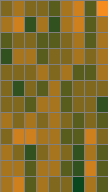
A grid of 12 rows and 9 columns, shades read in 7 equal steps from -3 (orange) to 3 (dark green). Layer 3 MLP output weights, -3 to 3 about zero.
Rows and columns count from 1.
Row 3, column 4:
1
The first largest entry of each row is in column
5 3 1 1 7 2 9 7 6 3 7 7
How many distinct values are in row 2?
4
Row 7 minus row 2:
1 2 -1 0 -3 2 2 -1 3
